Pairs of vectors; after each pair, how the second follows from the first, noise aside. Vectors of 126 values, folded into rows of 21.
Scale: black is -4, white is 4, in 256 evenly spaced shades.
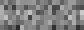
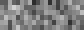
shuffled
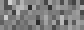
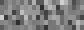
shuffled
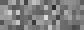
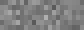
shrunk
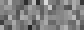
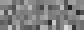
shuffled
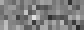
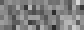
shuffled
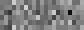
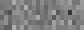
shrunk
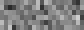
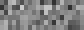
shuffled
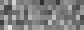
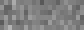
shrunk
